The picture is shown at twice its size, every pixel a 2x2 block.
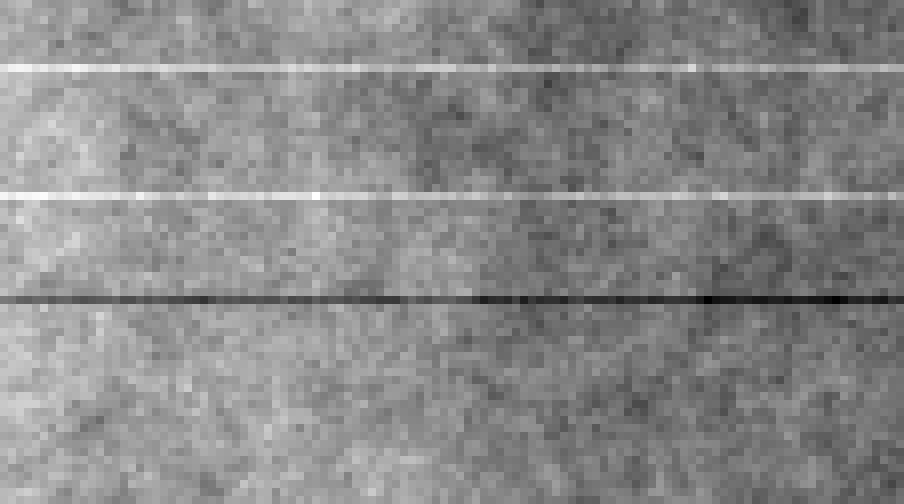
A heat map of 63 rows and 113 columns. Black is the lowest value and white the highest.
Streaks run across, left to right. The field climbs toward the left. Rows 9, 25 and 38 differ from the rows beside them.
